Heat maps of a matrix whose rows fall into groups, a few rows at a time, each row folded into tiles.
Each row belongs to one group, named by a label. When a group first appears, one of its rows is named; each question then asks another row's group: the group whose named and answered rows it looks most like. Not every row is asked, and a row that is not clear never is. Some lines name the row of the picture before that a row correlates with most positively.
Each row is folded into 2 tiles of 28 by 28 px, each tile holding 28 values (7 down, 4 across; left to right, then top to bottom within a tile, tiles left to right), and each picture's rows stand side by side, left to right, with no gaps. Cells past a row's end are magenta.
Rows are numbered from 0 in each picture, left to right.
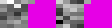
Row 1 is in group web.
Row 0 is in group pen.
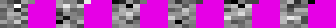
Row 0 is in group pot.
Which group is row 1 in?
web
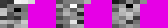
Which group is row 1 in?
pot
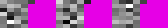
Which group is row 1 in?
pen
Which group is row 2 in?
pot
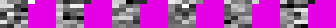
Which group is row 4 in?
web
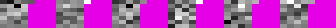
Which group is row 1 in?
web
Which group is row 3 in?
pot
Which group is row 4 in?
web
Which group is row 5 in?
pen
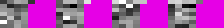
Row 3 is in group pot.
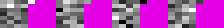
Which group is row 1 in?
pot
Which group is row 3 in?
web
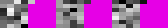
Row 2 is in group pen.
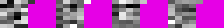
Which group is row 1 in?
pot
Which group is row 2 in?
pot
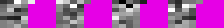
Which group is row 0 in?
web
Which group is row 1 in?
pen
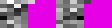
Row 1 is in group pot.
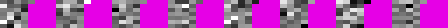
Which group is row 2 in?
pot
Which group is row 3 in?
pot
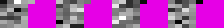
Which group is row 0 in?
web
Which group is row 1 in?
web
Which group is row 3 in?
pen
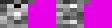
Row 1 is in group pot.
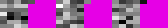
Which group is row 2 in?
pen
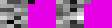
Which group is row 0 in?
pen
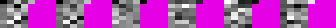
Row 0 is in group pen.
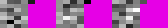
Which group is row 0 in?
pen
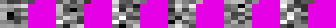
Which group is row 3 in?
web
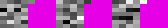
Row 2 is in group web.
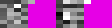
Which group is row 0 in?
pot
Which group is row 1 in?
pot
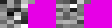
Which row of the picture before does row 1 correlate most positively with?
0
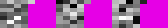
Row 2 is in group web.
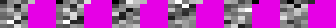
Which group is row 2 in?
web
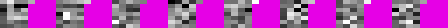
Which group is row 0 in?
pot
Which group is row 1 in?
pot
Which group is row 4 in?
web
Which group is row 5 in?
pot
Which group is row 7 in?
pot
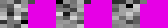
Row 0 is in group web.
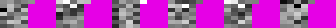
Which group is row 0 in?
pot
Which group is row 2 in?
pot
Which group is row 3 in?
pot
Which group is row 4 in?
pen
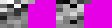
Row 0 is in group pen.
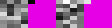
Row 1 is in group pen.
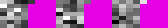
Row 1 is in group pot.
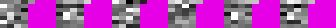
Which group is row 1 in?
pot
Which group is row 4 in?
pot
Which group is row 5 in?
pot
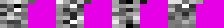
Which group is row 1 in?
pen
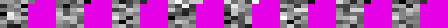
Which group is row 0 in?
pot
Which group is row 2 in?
pen
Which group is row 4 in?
web
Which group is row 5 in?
pen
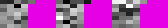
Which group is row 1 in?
pen
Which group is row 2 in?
pen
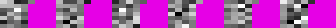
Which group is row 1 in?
pen
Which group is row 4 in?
pot
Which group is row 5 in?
pen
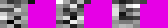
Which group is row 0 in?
pen
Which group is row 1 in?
pen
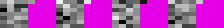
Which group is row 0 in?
pot
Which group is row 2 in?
pen
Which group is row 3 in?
web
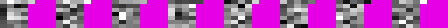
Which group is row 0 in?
pot
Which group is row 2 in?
pot
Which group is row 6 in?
pen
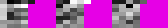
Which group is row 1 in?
web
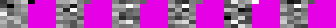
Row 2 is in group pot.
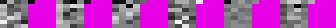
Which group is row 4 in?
web
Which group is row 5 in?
pot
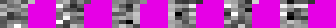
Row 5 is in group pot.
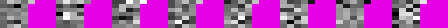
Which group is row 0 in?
pot
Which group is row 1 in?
pot
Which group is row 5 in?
pen
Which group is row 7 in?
pot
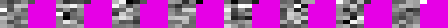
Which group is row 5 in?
pot
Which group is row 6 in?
pen
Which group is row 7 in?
web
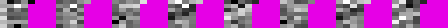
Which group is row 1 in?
pot
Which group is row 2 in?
web
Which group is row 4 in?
pen
